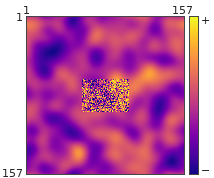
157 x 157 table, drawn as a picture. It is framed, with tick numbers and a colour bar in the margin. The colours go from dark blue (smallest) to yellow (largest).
The centre is the roughest part. On average the colour sits 40% of the way up the scale. The halves do not mirror each other. In the centre lies a patch that is rougher than the rest. The top left is the ninth with the lowest average.
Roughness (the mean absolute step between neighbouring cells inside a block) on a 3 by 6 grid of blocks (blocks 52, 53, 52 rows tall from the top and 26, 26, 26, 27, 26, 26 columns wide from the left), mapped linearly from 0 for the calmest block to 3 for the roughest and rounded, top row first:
000000 | 003300 | 000000
